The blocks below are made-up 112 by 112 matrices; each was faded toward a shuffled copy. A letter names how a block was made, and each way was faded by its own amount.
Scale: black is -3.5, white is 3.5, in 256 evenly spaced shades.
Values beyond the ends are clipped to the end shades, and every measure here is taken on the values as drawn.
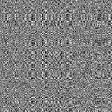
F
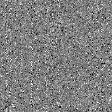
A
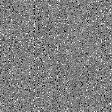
A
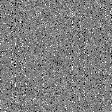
A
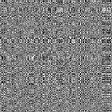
F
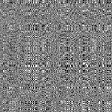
F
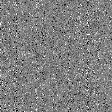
A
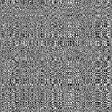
F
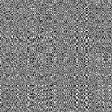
F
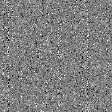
A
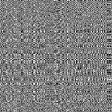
F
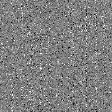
A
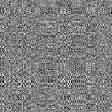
F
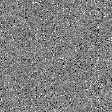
A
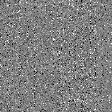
A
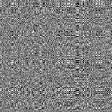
F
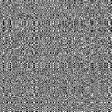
F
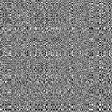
F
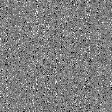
A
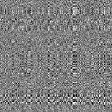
F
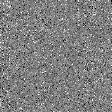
A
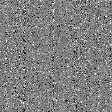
A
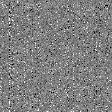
A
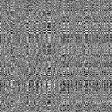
F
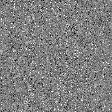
A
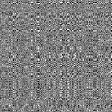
F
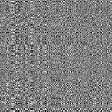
F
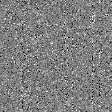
A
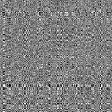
F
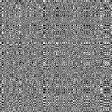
F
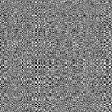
F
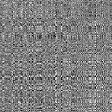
F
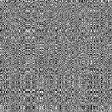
F
